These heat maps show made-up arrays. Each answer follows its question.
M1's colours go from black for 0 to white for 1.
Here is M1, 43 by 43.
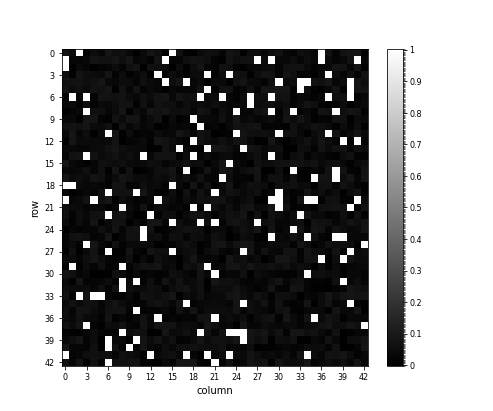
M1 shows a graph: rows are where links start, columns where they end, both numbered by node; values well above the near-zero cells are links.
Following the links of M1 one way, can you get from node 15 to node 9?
yes
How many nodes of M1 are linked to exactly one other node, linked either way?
1
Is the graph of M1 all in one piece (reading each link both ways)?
yes
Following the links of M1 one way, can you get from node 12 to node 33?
yes
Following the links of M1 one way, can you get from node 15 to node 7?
no
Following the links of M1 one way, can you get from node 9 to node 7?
no
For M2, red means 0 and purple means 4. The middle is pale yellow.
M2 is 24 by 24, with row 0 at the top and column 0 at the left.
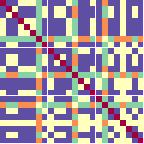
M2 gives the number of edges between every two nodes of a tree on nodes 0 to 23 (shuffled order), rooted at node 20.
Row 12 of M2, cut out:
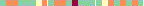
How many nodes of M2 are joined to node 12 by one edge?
8
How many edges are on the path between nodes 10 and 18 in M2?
2
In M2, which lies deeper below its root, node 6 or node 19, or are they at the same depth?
node 19
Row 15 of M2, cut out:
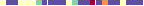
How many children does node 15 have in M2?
0
